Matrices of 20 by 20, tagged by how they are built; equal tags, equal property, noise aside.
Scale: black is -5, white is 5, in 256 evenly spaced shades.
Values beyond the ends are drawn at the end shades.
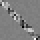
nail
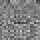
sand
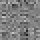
sand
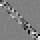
nail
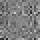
sand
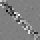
nail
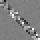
nail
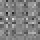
sand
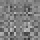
sand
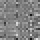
sand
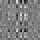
sand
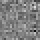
sand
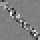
nail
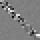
nail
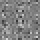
sand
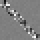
nail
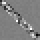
nail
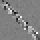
nail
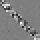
nail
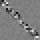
nail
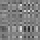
sand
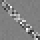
nail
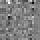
sand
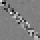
nail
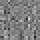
sand
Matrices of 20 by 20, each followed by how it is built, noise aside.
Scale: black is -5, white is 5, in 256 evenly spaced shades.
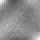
smooth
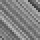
Toeplitz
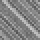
Toeplitz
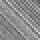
Toeplitz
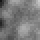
smooth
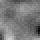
smooth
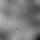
smooth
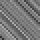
Toeplitz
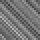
Toeplitz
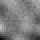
smooth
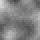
smooth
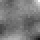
smooth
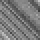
Toeplitz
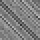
Toeplitz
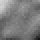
smooth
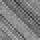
Toeplitz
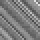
Toeplitz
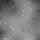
smooth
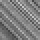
Toeplitz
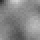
smooth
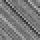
Toeplitz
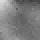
smooth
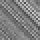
Toeplitz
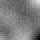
smooth
